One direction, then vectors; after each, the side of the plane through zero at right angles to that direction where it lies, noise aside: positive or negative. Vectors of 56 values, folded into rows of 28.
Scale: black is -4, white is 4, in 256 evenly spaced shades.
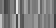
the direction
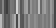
positive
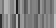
negative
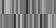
negative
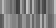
negative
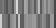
positive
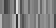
positive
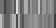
positive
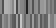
negative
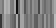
negative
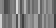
positive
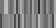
negative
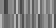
positive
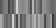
positive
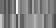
positive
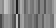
negative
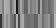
negative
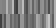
negative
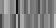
negative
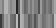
negative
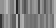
negative
